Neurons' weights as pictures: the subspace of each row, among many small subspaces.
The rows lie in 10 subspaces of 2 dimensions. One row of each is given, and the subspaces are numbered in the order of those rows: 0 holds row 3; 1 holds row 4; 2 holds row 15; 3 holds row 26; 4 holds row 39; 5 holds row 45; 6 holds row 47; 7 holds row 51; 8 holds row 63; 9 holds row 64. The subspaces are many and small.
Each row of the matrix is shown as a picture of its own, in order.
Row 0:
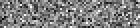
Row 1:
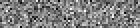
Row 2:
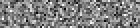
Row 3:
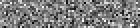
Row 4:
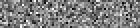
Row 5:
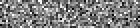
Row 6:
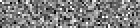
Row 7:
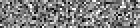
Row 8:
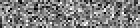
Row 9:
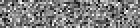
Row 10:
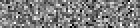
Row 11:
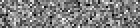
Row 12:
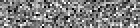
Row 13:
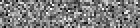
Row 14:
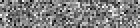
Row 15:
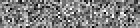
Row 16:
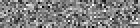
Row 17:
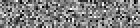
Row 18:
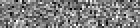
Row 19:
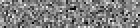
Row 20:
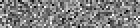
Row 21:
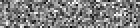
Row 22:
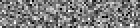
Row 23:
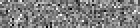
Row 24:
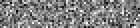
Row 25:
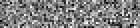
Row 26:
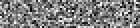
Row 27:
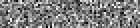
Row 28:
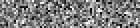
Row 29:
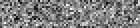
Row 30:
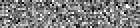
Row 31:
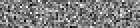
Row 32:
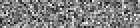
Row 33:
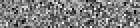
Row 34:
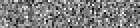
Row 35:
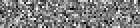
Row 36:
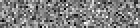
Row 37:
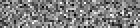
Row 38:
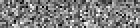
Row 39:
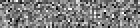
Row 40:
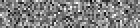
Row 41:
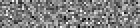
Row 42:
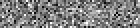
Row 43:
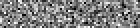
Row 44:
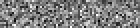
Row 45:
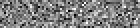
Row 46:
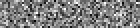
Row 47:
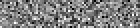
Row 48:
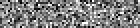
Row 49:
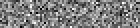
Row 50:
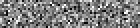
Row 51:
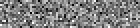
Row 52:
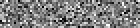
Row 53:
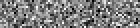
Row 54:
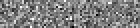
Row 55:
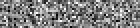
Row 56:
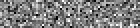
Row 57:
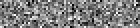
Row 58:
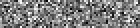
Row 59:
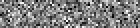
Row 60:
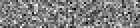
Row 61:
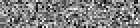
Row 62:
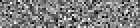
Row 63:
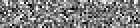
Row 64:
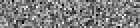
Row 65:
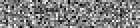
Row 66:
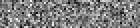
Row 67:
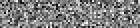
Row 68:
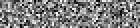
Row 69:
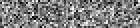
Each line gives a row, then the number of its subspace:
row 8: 2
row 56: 0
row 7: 5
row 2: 3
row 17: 8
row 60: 5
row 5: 7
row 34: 4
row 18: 8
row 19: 0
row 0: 5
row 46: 3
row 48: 4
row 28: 9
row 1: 2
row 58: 2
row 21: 3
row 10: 6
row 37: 0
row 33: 9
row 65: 7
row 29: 2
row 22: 6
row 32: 5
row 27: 4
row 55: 7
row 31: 7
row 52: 1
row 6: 6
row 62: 6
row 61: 9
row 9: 1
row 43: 5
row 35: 8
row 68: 1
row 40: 3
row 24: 0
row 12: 0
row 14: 1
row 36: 9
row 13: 3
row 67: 4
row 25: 0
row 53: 9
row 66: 1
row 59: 3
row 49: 1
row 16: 9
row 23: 4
